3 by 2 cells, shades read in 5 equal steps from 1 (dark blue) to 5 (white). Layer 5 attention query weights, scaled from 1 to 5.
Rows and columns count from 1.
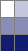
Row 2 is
3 3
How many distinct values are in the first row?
2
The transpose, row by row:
5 3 1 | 4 3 1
